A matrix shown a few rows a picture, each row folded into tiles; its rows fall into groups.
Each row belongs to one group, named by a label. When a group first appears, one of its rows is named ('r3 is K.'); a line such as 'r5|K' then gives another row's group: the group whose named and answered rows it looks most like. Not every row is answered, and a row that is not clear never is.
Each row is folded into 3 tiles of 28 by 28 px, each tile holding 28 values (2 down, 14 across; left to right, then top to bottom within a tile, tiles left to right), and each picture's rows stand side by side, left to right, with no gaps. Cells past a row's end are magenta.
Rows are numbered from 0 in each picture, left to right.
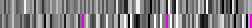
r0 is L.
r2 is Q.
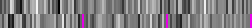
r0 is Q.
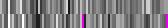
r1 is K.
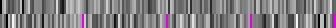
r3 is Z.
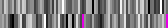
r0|Z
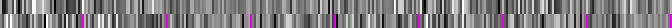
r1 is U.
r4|K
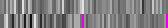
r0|K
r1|U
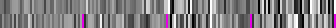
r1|K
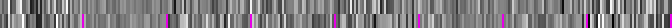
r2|U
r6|Q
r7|K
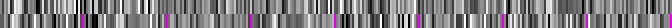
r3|Q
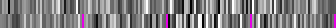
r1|Z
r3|Z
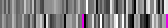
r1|K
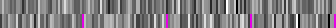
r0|K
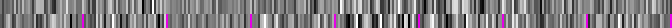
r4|Z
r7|K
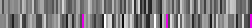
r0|Z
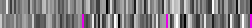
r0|U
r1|K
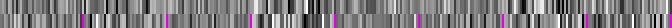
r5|L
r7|Z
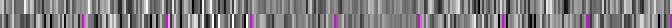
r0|L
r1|Z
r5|Q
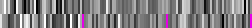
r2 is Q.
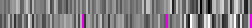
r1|K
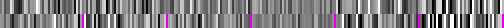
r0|Q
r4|Z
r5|K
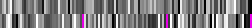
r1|U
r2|K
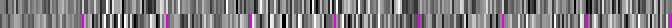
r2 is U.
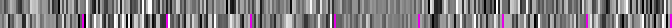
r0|Q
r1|K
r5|Q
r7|Q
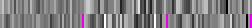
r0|L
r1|L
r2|Q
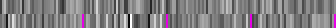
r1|L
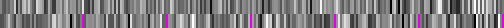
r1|L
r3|U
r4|Q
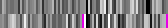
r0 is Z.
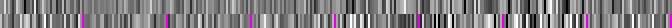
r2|K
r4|U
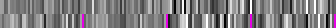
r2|U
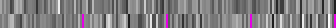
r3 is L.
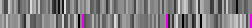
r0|Q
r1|K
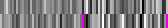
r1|U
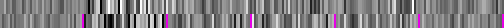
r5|K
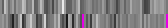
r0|Z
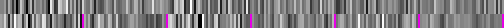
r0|U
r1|U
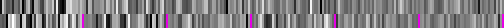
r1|Z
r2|Q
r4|K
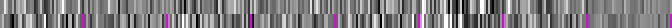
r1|L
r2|U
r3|K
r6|Z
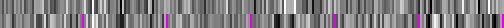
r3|Z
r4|K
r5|U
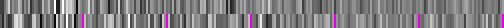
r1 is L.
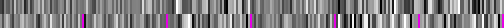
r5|Q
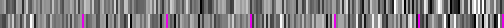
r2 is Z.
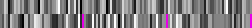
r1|K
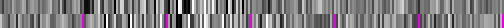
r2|Q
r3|U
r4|K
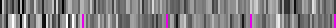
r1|U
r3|Z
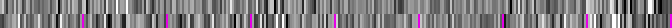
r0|U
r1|Z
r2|Z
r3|K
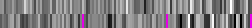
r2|Z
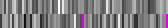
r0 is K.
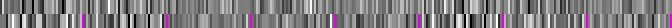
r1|L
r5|L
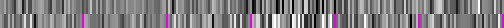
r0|K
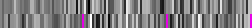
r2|K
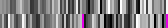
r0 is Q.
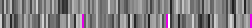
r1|L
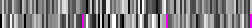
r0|K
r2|U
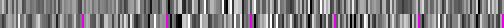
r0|U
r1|L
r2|Q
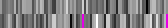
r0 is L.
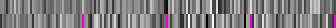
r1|K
